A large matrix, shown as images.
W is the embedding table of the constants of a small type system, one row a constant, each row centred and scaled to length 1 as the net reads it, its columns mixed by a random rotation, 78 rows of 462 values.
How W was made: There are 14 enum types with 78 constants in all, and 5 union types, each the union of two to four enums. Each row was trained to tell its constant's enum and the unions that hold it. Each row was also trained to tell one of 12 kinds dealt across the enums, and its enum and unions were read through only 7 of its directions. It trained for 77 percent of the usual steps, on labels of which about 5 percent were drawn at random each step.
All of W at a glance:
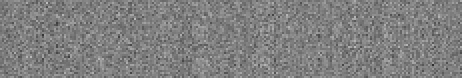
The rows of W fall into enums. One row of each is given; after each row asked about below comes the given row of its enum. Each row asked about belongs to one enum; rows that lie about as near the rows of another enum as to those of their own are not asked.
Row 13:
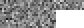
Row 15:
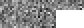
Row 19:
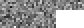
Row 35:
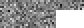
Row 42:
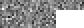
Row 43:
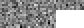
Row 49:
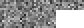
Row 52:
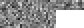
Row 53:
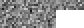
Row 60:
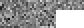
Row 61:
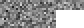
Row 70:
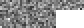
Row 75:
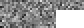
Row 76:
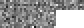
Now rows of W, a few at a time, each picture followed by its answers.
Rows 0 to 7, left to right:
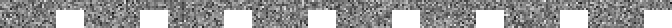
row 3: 76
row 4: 43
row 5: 52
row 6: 75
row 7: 15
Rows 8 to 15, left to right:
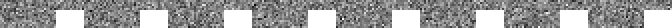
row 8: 60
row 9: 61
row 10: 61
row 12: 61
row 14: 49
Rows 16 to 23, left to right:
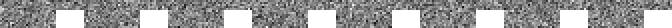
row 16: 49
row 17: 43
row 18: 60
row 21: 53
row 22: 52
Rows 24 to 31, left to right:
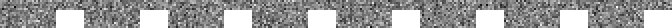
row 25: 13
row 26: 61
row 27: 19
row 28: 76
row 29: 43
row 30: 43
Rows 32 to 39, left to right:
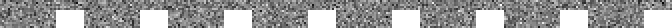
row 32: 49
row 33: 52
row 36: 35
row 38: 76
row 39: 49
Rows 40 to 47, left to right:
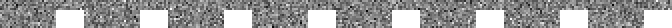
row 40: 60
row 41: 75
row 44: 13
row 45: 13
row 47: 52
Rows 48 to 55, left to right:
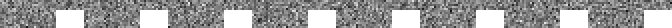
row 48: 15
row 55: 15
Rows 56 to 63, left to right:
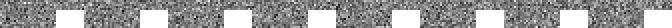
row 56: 13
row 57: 15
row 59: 75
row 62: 76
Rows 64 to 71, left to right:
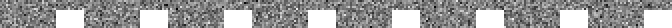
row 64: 15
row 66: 75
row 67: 61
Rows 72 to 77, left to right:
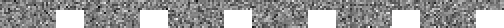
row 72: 75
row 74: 70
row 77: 19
